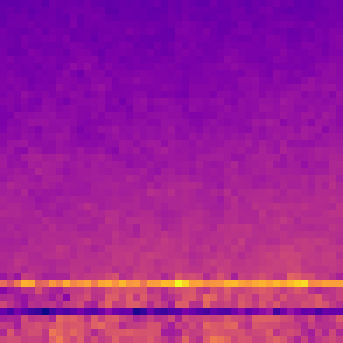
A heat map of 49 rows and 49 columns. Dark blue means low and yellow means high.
The field climbs toward the bottom. The grain runs across in streaks. The top part is calmer, up to a seam about 80% of the way down. Rows 41 and 45 differ from the rows beside them. The values are skewed, with a long tail toward high values.
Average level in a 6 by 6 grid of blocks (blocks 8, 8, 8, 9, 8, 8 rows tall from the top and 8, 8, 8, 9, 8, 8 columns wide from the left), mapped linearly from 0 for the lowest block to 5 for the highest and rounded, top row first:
0 0 0 0 0 0 / 1 1 1 1 1 1 / 2 2 2 2 2 2 / 3 3 3 3 3 3 / 4 4 5 5 5 5 / 3 4 4 4 5 4
